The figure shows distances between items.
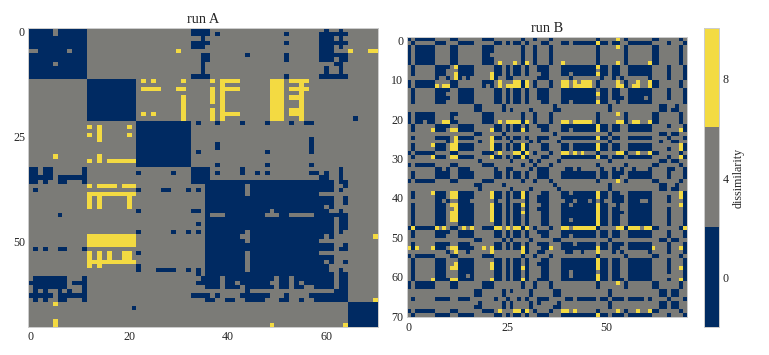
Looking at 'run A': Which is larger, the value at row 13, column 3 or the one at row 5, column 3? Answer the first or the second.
the first
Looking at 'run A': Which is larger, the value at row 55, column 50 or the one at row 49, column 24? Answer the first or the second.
the second
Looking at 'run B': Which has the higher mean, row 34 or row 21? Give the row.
21
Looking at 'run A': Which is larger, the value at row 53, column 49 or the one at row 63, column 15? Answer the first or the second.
the second
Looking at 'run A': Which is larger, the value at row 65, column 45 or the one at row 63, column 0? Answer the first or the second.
the first
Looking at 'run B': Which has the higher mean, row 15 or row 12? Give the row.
12
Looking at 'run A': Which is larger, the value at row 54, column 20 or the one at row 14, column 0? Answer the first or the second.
the first
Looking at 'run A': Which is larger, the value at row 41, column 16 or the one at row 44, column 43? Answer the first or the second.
the first
